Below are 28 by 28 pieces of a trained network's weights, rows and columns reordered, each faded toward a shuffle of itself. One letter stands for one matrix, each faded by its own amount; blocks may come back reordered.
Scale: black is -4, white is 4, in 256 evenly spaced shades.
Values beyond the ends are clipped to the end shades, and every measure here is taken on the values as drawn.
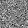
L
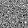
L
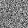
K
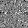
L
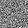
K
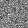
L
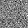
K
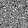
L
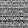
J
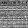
J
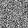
K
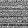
J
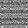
J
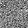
K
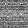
J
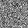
K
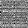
J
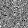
K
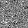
L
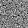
K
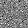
L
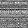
J
